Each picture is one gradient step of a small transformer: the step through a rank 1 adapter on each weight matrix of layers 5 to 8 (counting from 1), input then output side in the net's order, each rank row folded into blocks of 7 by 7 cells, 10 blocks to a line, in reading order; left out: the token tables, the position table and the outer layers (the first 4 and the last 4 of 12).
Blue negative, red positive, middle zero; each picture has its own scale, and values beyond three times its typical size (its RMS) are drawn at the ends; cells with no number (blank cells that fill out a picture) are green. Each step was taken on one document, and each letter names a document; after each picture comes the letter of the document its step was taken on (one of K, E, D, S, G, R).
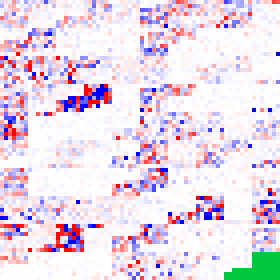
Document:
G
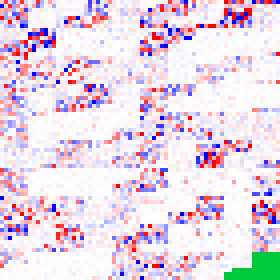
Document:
G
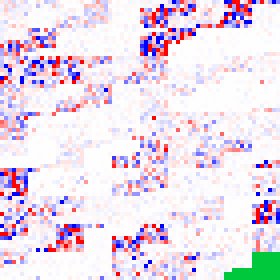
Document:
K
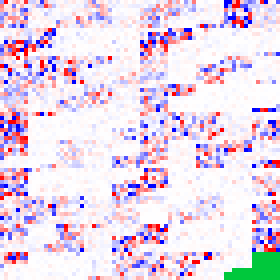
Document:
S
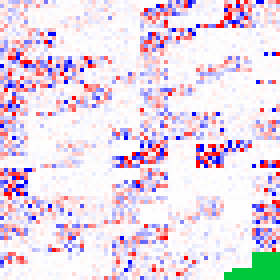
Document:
S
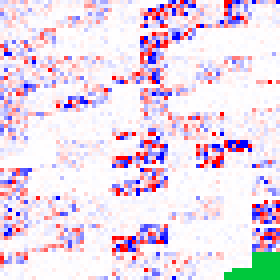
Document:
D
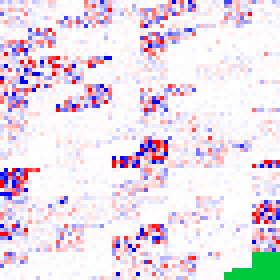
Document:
K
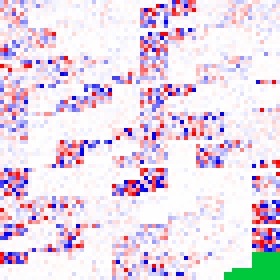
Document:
S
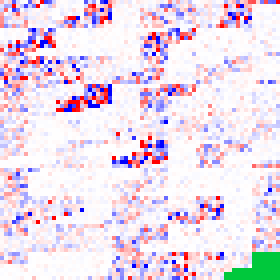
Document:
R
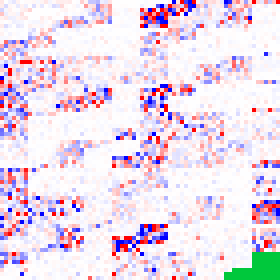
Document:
D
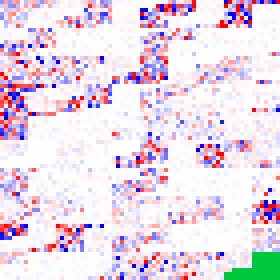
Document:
R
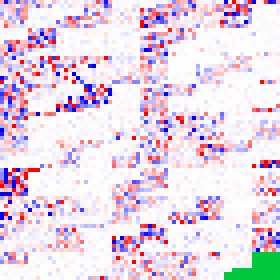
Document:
K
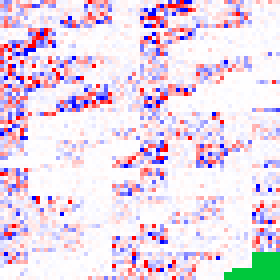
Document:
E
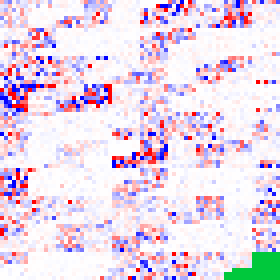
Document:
R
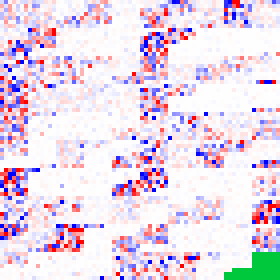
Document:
K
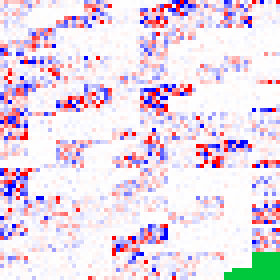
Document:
D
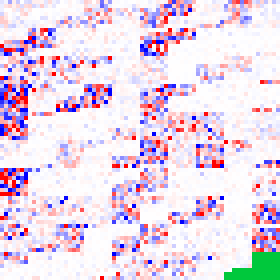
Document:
K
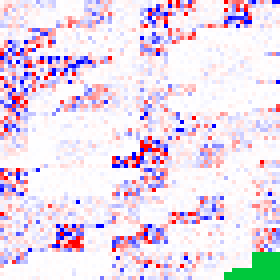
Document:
G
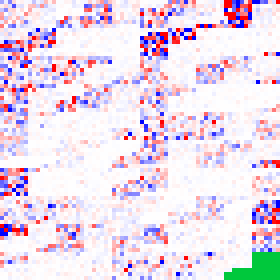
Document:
S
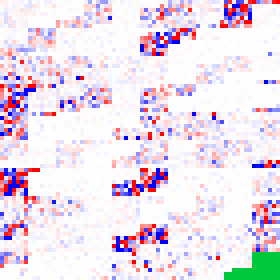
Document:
E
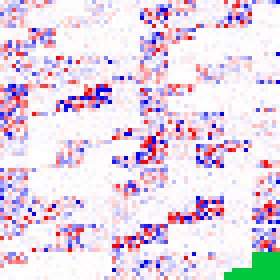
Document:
G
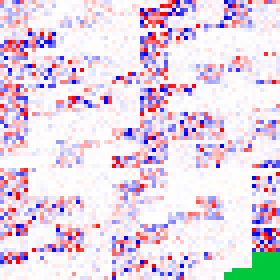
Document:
S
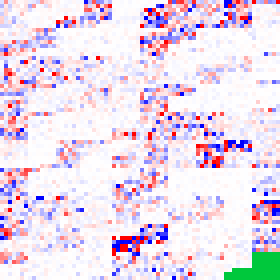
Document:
D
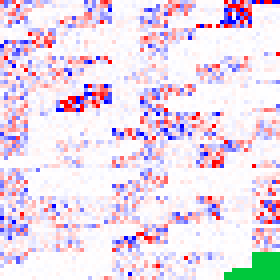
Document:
G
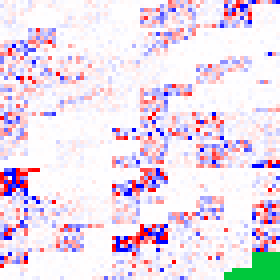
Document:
E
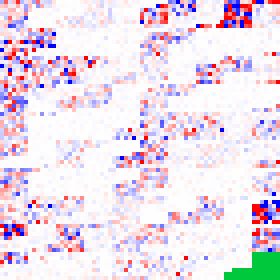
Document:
S
